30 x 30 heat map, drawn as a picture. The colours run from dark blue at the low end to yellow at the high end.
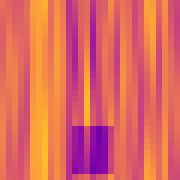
Ninth with the lowest average: bottom middle. Odd patch: lower, in the bottom middle. Grain: streaks running down.
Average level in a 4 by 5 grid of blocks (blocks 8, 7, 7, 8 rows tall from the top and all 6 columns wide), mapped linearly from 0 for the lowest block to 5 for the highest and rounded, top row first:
45344
45344
45344
45034
